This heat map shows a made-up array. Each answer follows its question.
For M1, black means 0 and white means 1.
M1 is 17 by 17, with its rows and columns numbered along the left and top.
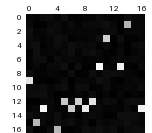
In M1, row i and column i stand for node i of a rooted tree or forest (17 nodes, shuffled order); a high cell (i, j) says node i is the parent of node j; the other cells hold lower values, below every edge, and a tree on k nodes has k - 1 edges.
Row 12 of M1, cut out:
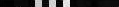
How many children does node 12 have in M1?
3
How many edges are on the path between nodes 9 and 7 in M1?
2
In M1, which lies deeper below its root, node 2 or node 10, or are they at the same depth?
node 2
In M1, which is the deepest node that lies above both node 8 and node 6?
13
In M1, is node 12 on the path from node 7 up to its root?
yes
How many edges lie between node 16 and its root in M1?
3
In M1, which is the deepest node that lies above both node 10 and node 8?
7
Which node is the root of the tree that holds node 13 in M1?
12
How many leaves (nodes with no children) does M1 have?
9
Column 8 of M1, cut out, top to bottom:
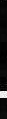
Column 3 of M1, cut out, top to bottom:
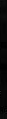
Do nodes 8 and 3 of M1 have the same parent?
no
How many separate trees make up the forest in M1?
3
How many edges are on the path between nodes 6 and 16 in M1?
2
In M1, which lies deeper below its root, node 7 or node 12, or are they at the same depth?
node 7
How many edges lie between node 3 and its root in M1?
0
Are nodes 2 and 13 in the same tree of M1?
yes
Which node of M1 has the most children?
13
